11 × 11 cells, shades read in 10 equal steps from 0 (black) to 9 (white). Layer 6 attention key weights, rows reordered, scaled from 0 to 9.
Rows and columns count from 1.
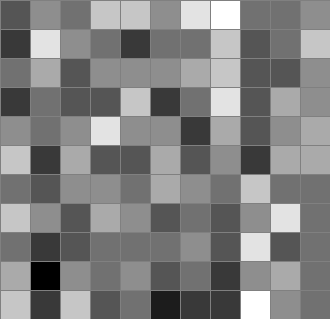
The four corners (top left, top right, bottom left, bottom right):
3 5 7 4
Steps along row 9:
down up up same same up down up down up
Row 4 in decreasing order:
8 7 6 5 4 4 3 3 3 2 2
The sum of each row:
61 50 52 47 54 49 51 53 44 44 46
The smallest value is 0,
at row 10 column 2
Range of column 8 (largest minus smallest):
7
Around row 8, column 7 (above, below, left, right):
5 5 3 3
